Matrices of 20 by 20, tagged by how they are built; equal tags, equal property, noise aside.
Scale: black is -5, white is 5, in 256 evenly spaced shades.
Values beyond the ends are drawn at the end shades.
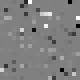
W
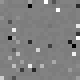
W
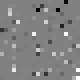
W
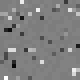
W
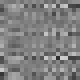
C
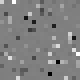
W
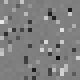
W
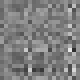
C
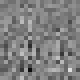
C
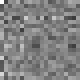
C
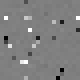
W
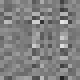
C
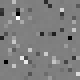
W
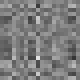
C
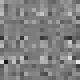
C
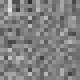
C
